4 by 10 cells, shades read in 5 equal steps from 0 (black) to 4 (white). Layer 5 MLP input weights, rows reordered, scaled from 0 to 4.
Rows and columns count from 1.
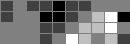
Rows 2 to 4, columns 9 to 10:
4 0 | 4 2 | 3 1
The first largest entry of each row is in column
2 9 9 6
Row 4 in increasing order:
1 1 2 2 2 2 2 3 3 4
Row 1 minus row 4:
-1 0 -1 0 -2 -3 -2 0 -1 1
